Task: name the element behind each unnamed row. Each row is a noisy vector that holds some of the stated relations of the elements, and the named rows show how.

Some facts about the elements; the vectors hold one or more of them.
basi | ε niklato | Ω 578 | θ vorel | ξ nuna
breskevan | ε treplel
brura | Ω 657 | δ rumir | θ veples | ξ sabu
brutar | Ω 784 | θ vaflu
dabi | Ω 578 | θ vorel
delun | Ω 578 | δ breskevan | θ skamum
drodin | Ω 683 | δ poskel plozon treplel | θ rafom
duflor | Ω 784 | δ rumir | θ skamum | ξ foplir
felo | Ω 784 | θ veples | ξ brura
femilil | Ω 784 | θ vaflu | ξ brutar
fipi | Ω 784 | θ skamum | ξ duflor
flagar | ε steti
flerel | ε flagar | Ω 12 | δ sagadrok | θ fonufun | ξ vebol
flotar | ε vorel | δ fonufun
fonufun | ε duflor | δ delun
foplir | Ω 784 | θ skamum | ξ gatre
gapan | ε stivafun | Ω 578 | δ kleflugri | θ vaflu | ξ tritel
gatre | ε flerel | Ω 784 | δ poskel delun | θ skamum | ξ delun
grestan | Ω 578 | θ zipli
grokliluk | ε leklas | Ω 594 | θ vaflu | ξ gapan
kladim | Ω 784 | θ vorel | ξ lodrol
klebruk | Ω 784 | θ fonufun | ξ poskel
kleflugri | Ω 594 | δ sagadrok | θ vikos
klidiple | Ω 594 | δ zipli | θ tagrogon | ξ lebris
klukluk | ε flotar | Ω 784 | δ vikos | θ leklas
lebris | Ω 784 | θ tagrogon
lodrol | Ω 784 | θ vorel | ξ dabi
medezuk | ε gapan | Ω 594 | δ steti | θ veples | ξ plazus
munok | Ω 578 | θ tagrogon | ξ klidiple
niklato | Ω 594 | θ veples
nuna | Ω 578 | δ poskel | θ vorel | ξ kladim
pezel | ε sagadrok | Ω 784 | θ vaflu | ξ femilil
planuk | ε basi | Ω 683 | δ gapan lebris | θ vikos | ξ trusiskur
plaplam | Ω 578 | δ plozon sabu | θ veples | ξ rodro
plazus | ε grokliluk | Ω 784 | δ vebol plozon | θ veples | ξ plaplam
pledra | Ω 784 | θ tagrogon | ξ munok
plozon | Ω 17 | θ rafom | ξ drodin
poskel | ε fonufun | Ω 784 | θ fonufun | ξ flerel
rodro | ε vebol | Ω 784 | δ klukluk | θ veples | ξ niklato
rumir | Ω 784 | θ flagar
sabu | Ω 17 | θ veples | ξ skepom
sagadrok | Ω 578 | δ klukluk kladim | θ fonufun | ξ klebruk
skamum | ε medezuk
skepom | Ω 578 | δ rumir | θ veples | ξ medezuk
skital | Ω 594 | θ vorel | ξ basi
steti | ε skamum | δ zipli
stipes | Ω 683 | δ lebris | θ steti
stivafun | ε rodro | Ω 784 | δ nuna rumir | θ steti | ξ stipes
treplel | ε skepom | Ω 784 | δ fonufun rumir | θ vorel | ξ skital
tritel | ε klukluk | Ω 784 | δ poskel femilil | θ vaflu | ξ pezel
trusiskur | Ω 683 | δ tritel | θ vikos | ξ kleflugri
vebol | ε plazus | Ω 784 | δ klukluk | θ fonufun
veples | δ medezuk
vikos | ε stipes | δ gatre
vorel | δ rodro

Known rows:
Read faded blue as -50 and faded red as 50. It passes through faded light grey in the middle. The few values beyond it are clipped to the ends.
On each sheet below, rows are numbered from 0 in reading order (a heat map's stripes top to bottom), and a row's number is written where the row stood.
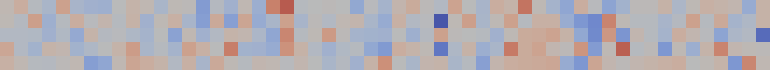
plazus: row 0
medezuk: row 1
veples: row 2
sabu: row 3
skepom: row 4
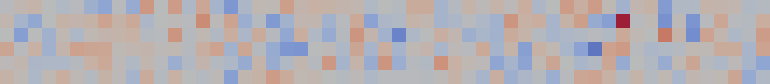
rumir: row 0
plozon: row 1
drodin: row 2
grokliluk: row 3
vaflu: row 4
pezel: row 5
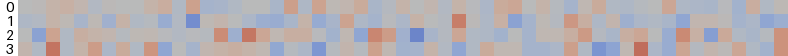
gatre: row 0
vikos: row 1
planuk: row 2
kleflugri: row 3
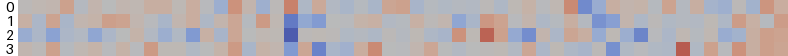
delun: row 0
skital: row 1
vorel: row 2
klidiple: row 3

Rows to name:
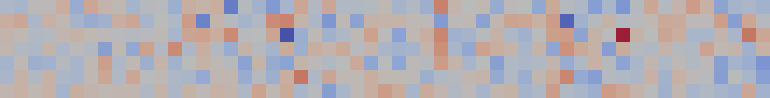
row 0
flotar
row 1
plaplam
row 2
sagadrok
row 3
stivafun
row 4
rafom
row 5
skamum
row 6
grestan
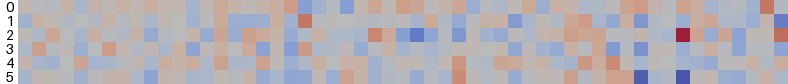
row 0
munok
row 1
flagar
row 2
stipes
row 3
zipli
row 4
treplel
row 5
breskevan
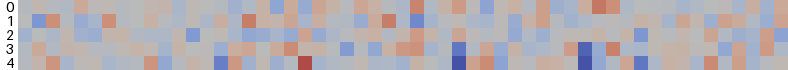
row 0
klukluk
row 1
trusiskur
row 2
tagrogon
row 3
dabi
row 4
niklato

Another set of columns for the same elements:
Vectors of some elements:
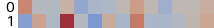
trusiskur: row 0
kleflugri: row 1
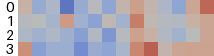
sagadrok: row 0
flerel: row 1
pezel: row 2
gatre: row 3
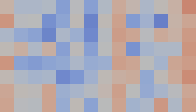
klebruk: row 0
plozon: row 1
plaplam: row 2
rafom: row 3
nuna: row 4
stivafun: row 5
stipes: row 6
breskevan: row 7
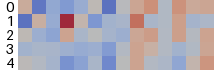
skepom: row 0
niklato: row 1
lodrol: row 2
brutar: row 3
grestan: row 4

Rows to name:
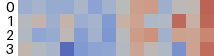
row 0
vebol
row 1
veples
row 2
brura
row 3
gapan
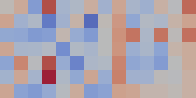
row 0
vorel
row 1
sabu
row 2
rodro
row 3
fonufun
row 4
grokliluk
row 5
skital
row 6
dabi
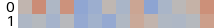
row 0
steti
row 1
lebris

